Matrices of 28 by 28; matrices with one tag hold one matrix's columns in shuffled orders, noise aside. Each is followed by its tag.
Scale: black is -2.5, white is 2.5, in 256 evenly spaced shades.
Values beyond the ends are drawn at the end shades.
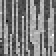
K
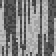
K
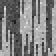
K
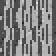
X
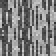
X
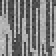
K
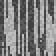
K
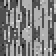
X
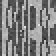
X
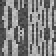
X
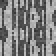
X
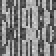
X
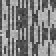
X
